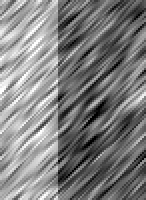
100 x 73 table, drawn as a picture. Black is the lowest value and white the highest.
Grain: diagonal, up to the right. Average level on the scale: 50%. Seam: vertical, 40% of the way across, the left part higher.
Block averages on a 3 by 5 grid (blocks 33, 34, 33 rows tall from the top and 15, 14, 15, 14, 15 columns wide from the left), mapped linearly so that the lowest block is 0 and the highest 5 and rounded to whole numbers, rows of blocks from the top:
55111
54112
44001
